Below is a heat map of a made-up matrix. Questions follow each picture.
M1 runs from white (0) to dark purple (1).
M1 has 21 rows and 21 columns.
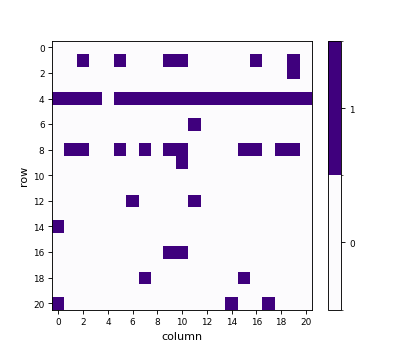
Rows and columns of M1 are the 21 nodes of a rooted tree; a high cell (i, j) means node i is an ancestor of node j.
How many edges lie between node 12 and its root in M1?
1
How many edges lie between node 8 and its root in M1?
1
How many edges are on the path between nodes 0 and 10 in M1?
8
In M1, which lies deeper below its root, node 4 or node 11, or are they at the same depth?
node 11
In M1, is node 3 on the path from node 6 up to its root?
no
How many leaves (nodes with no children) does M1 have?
10
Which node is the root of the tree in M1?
4
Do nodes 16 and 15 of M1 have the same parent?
no
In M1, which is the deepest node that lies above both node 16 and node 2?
1
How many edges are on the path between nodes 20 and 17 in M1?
1
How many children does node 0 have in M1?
0
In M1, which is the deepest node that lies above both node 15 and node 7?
18
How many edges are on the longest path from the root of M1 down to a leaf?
5
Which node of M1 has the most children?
4
